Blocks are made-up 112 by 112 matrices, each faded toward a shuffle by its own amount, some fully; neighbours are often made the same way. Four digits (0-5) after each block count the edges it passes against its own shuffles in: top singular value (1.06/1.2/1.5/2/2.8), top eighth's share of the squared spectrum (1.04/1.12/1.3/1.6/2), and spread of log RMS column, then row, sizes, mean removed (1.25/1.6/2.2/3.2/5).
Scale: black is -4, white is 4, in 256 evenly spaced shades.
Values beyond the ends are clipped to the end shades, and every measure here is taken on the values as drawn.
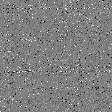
2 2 1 2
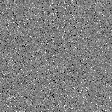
3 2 1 0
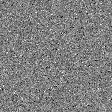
0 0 0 0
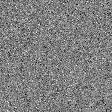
0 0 0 0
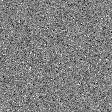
0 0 0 0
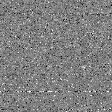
2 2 0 2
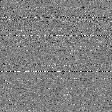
3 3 0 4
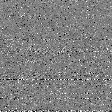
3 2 0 3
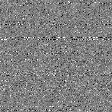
2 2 0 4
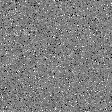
0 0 0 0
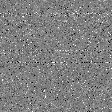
2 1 0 2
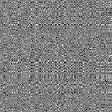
5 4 3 3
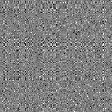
5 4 3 3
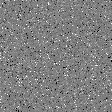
0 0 0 0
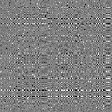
5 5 3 4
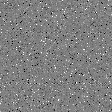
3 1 0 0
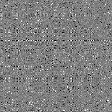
5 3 2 2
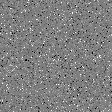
0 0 0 0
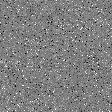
2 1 0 0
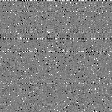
5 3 1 2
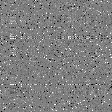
4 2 0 1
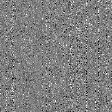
2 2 4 0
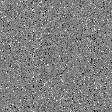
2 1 2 0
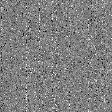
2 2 3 0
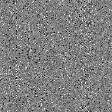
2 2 3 0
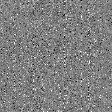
1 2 3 0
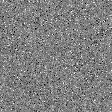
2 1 0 0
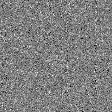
0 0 2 0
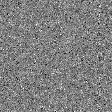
0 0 1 0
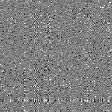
5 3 2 3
